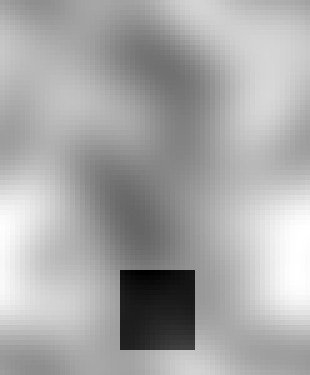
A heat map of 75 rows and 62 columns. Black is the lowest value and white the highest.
The ninth with the lowest average is the bottom middle. Values change most from cell to cell in the bottom middle. The values are skewed, with a long tail toward low values. In the bottom middle lies a patch that is lower than the rest. There are no regular stripes.
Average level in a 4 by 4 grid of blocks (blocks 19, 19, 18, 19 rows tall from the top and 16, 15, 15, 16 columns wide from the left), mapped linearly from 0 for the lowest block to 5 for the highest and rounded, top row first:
3 1 2 4
3 1 1 3
4 0 1 5
3 0 0 3
